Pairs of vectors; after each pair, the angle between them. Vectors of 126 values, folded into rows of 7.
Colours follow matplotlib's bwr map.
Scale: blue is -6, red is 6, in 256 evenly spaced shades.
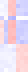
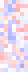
partly opposed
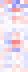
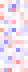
partly aligned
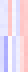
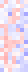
partly opposed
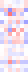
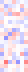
partly opposed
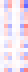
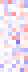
partly aligned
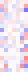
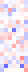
partly opposed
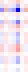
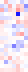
partly opposed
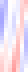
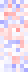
orthogonal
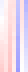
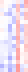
nearly opposite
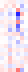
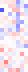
partly aligned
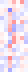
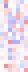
partly opposed
